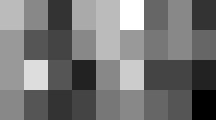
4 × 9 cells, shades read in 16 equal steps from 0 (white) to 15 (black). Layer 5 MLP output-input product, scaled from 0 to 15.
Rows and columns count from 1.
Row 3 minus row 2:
0 -8 -1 6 3 -3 3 4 4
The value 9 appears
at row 1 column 7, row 2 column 9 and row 4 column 7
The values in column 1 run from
4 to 7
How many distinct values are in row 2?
7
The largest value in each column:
7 10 12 13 8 7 11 11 15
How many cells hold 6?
3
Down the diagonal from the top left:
4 10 10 11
